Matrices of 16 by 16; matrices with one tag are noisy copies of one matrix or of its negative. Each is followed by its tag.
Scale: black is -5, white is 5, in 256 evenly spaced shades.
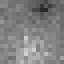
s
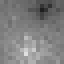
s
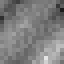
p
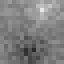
s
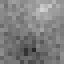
s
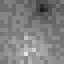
s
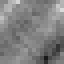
p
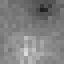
s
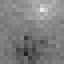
s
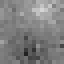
s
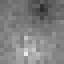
s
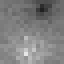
s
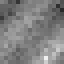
p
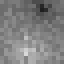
s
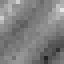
p
